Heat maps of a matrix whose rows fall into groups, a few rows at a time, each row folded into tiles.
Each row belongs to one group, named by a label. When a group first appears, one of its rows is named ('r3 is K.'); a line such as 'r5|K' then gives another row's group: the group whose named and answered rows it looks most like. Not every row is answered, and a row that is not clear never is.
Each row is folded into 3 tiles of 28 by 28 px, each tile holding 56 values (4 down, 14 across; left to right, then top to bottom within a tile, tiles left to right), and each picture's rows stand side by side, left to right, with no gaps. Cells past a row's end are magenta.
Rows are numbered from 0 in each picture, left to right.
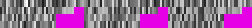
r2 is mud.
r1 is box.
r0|mud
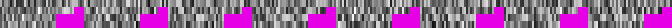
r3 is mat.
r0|mud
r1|box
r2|mat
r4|mat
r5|mat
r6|mud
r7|mat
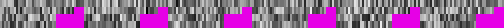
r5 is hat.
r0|mat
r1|box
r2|hat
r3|hat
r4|box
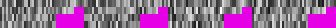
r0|mud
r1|hat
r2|mud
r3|mud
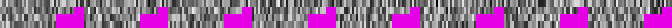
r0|mat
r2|hat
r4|mud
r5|box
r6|mat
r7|box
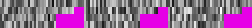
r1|mat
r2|box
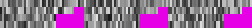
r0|mud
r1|hat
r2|hat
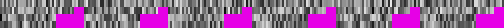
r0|box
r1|hat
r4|box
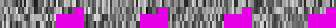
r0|mat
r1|box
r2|mud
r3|hat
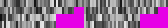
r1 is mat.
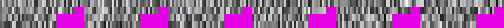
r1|box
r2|box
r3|mud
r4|mat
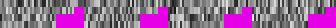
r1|mud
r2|hat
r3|box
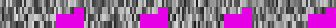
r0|mat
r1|mud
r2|mud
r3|mat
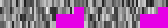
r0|hat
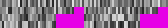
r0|box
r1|mat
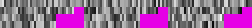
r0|hat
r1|box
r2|mat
